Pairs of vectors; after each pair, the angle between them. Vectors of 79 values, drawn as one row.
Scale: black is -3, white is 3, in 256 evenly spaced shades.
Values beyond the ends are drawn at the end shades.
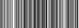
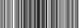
nearly parallel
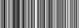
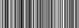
orthogonal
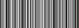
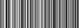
nearly parallel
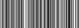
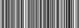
nearly parallel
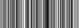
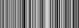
nearly opposite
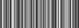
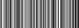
nearly parallel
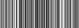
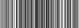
nearly parallel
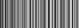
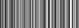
nearly parallel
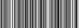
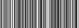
nearly parallel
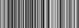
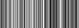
nearly opposite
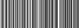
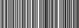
nearly parallel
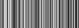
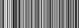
nearly parallel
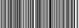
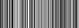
partly opposed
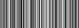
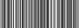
partly opposed
